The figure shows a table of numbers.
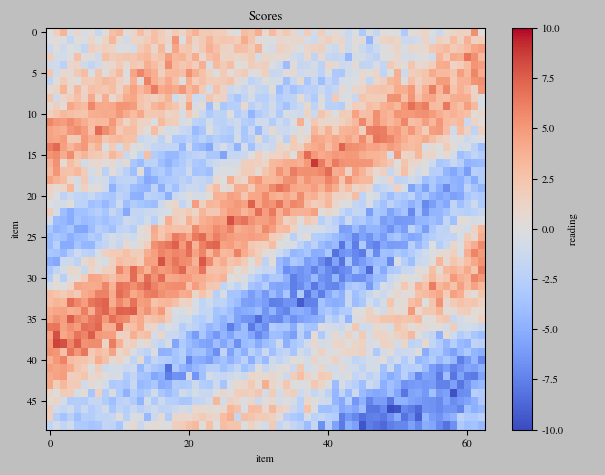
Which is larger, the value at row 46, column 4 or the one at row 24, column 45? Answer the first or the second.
the first
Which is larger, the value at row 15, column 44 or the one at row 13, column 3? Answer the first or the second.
the first
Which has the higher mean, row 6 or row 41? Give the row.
6
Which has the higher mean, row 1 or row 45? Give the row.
1
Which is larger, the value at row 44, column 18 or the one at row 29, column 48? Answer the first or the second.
the first
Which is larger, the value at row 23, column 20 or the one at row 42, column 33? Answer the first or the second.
the first
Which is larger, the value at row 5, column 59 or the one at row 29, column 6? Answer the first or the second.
the first
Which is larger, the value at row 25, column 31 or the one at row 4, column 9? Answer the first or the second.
the first
